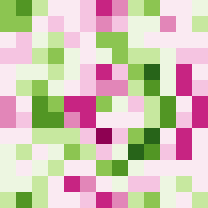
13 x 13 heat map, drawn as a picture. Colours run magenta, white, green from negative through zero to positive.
Stripes running up and down repeat 2 times from left to right. Concentric rings centre on the centre. There is no overall slope. The histogram is bell-shaped. Overall the values sit about 50% of the way up the scale. The ninth with the lowest average is the centre. No row or column stands out.
